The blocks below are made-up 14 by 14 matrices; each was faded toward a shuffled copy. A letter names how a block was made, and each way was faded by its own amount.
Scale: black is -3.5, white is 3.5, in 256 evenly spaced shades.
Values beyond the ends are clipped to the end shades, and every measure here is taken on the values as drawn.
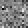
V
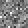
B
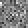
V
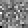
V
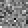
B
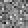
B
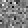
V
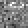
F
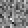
B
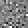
F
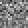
V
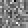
B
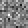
B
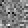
V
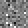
F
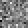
B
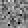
B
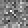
V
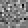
B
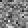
V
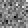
V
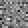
V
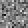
B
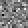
B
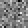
V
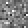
V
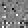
F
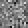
V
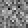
B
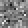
F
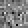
F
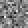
V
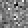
V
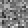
V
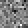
B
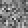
V
